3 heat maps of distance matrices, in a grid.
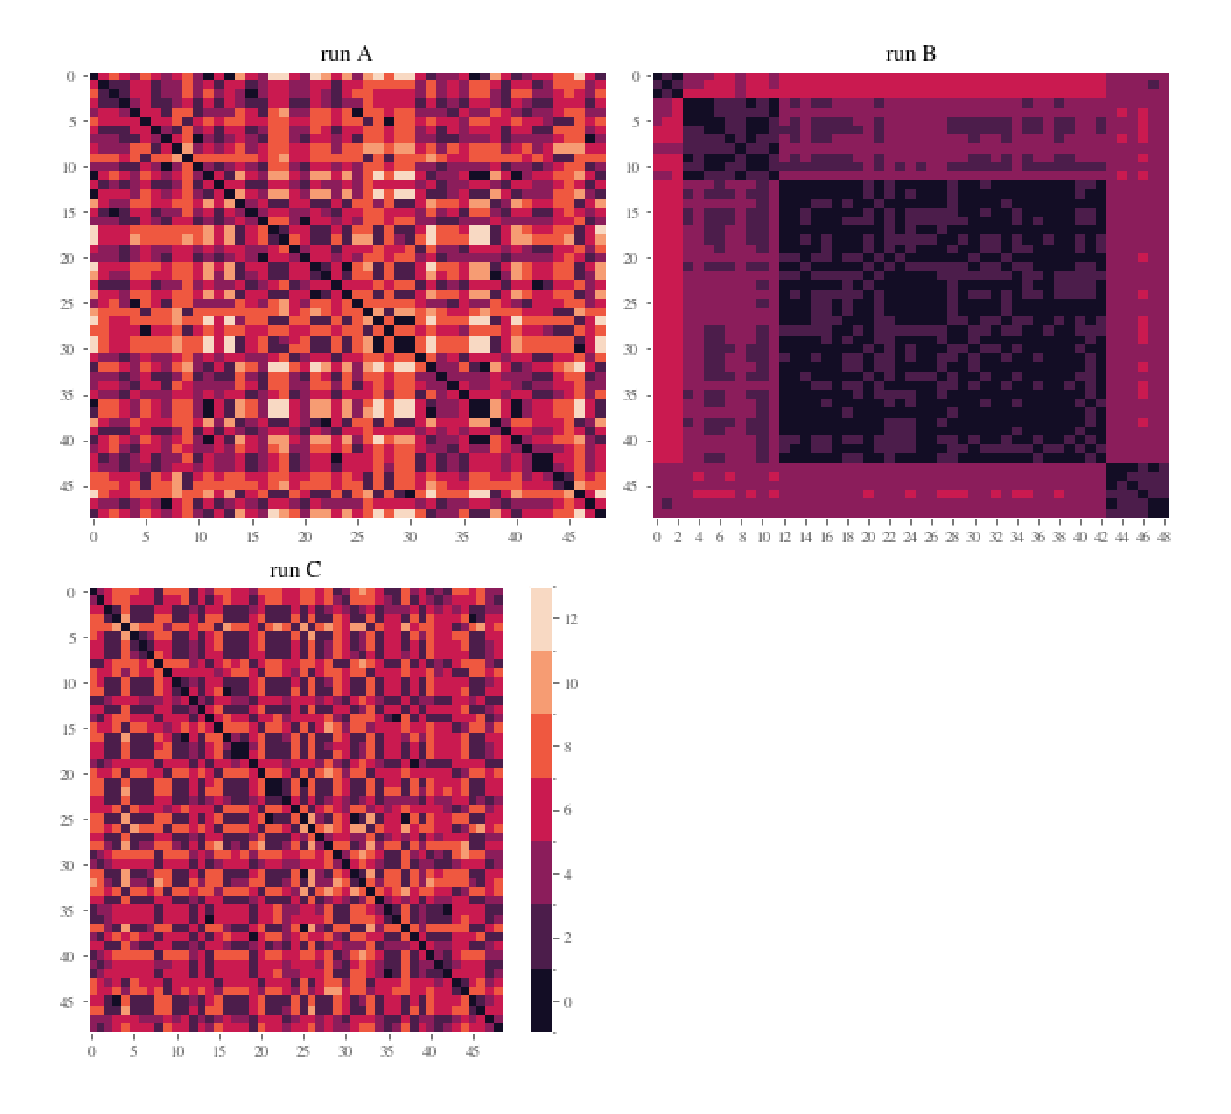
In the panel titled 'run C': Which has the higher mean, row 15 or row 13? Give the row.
15
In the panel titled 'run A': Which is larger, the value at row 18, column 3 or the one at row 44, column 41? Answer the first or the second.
the first
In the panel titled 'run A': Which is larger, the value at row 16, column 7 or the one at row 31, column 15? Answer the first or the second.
the second
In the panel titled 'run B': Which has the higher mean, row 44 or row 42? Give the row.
44
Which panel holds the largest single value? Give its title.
run A
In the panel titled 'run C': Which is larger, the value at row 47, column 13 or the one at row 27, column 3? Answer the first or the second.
the first
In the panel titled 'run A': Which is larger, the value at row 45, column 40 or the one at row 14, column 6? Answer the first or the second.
the first
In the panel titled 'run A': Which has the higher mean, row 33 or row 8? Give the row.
8
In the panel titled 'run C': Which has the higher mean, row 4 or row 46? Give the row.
4
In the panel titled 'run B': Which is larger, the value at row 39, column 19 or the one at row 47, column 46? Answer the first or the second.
the second
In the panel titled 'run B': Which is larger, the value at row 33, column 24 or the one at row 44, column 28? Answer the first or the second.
the second
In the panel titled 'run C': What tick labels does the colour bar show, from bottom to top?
0, 2, 4, 6, 8, 10, 12
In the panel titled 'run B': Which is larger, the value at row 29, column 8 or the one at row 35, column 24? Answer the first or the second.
the first
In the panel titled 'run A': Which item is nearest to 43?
42
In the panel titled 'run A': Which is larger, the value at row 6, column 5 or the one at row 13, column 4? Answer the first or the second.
the first
